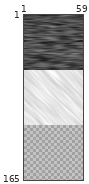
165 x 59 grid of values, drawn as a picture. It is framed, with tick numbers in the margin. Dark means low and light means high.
The table splits into 3 rows of 1 panel. Panel 1,1: low, streaked across. Panel 2,1: very high, slanting down to the right, faint in contrast. Panel 3,1: high, checkered.
